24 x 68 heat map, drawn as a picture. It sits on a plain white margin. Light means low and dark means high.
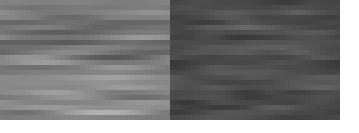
The table splits into one row of 2 panels. Panel 1,1: middling, streaked across. Panel 1,2: high, streaked across, faint in contrast.
